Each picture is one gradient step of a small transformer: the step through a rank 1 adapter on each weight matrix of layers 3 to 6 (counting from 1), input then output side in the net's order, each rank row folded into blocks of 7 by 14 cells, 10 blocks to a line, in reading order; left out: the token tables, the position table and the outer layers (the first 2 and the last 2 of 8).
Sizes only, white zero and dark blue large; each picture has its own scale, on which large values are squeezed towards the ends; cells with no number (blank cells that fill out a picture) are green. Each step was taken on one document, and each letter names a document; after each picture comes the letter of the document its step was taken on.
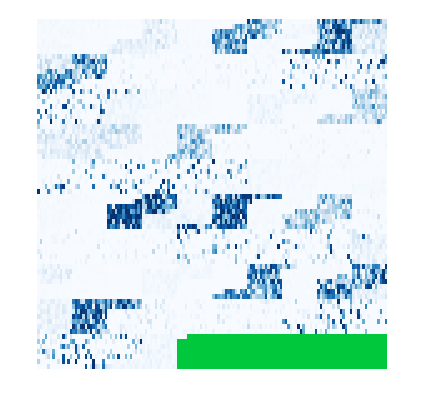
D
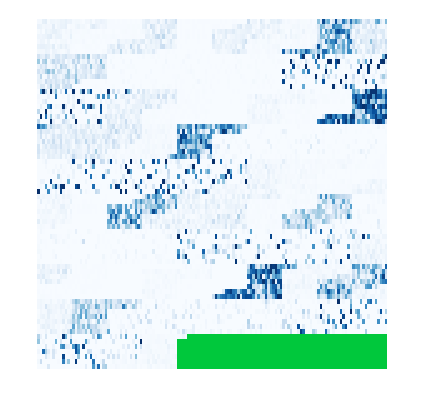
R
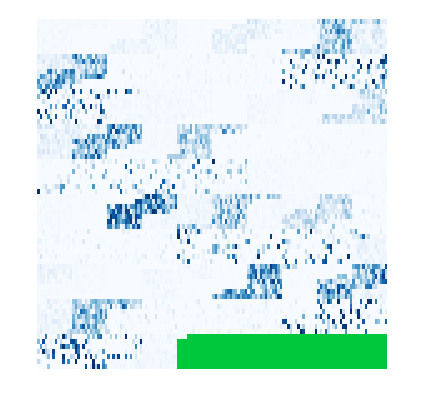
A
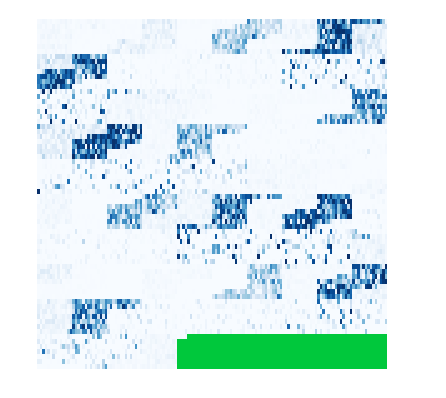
D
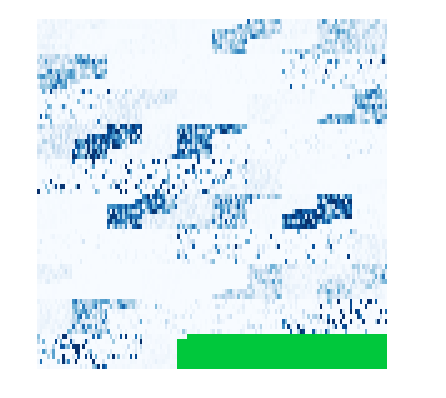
R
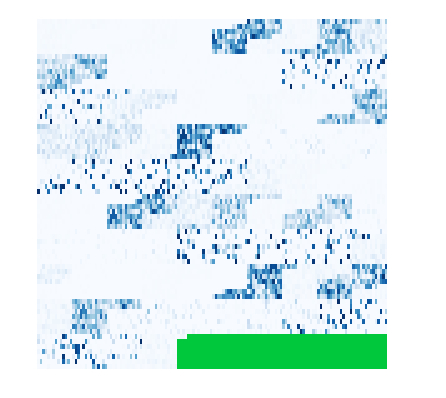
R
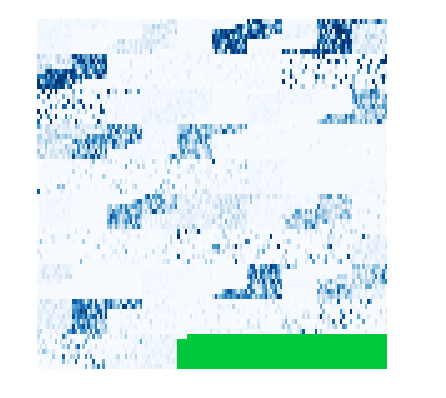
A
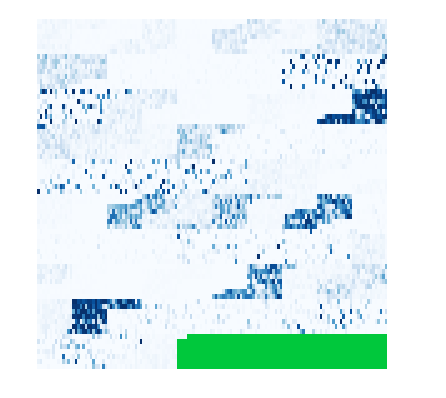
R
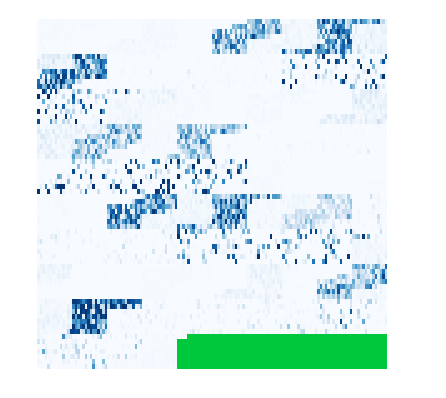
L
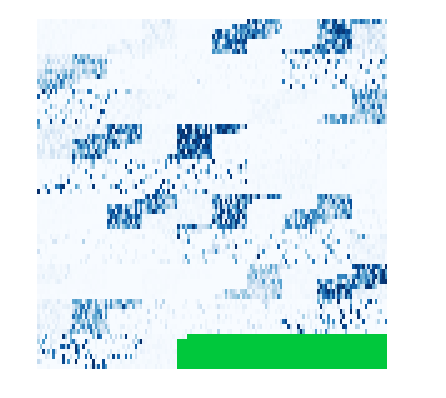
D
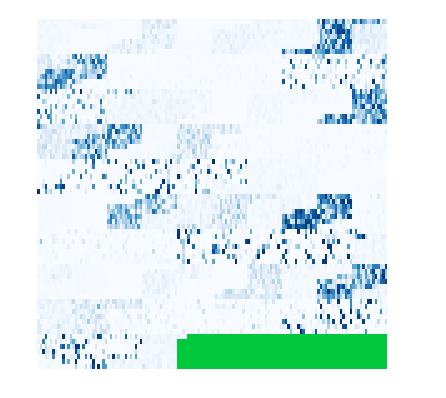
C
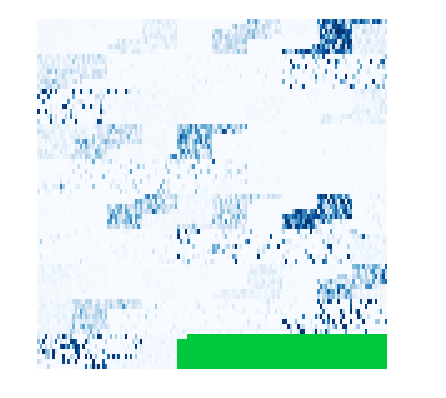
A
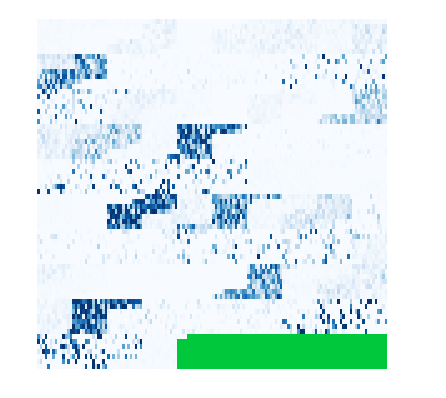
L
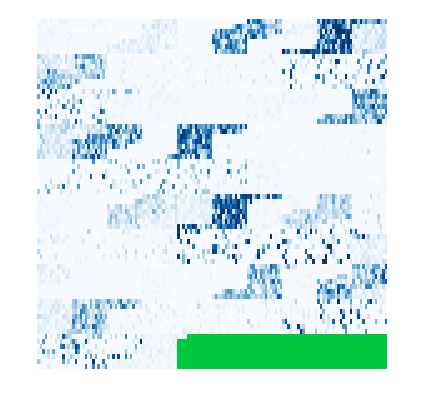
A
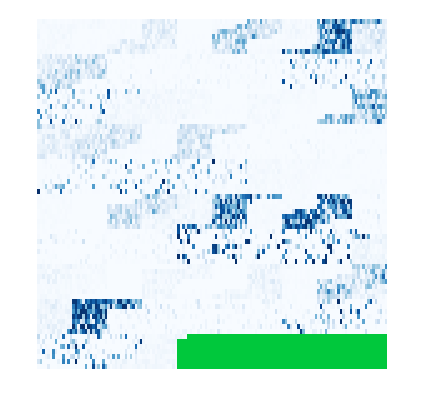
D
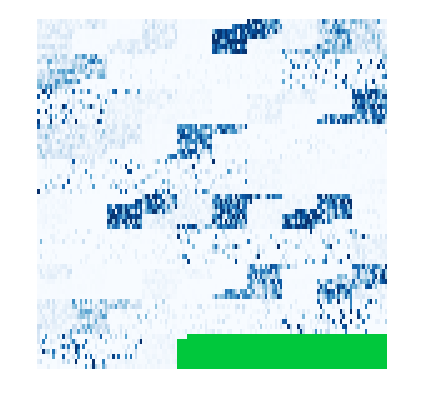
D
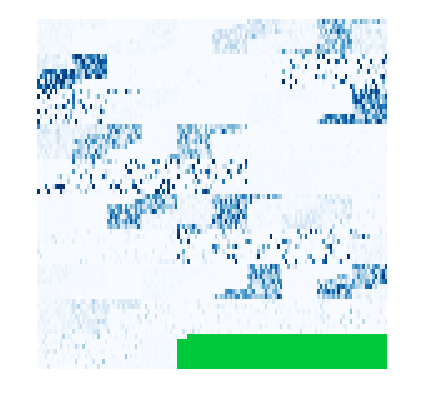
L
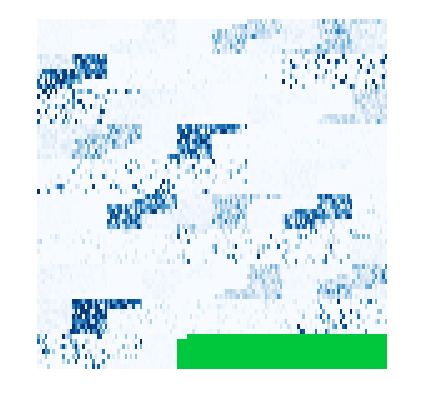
L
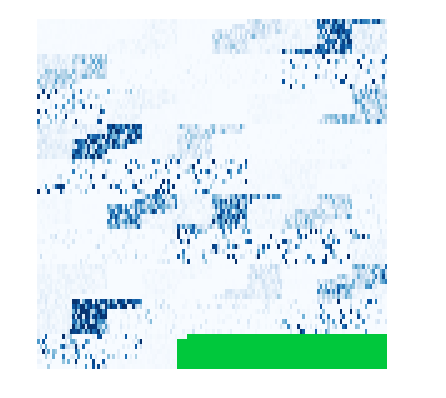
L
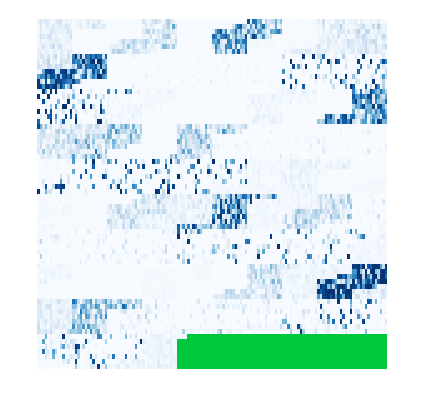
C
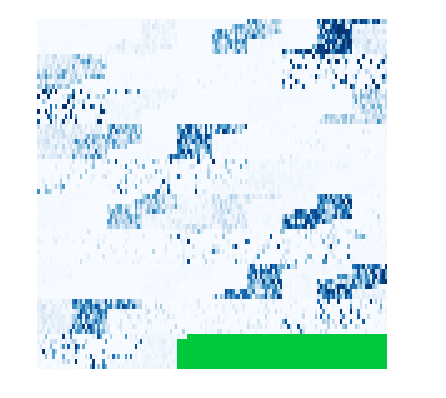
C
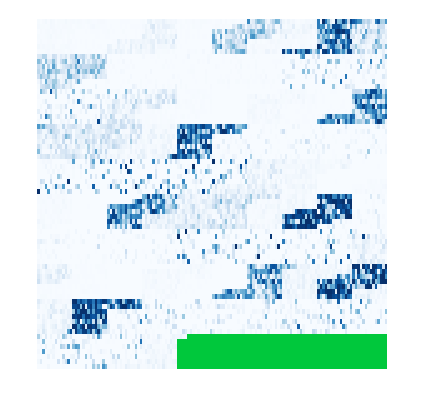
R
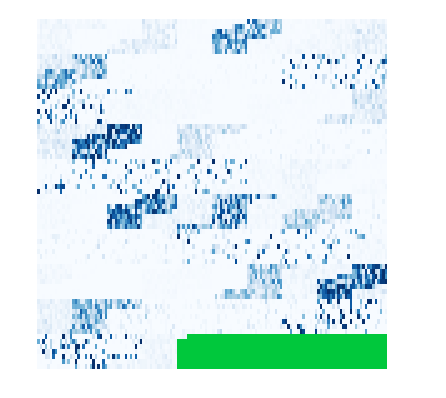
C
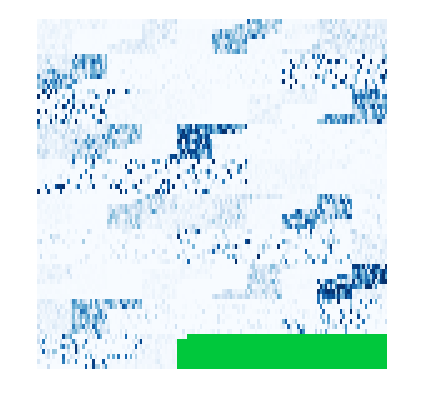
A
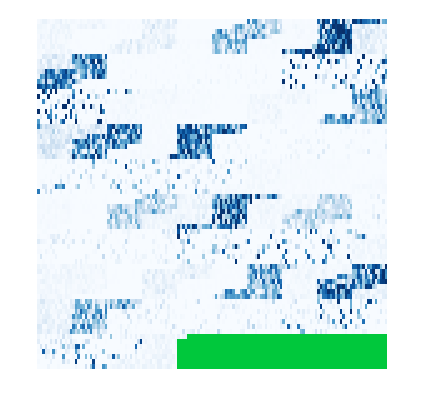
C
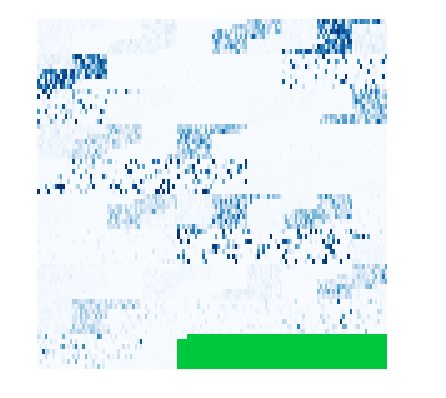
L
